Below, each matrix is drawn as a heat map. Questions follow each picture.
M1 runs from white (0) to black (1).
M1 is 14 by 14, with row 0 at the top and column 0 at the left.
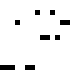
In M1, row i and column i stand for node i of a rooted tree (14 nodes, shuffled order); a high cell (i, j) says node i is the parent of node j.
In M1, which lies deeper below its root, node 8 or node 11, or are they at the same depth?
the same depth
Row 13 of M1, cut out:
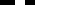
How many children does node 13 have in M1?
5
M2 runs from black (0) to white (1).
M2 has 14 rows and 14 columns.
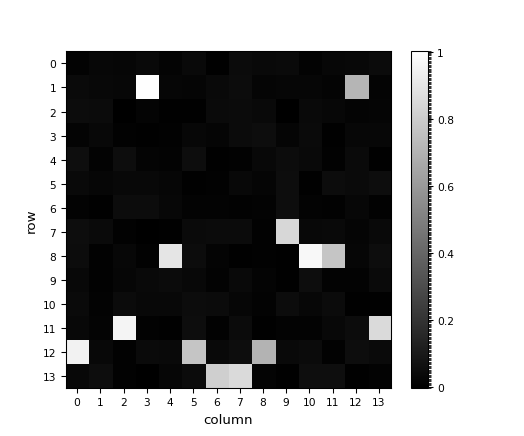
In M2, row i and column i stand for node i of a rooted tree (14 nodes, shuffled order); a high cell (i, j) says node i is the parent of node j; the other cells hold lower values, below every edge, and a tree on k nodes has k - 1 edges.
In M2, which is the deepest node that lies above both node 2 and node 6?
11
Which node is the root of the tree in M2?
1
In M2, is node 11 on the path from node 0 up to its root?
no
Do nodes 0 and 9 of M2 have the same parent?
no
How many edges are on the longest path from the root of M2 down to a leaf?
6
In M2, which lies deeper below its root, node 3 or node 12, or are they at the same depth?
the same depth
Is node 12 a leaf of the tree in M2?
no
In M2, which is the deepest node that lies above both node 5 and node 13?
12
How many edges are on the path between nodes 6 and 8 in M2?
3
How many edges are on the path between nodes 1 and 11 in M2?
3
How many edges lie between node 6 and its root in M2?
5
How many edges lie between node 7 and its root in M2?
5
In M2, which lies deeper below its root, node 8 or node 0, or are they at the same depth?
the same depth
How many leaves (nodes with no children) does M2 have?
8
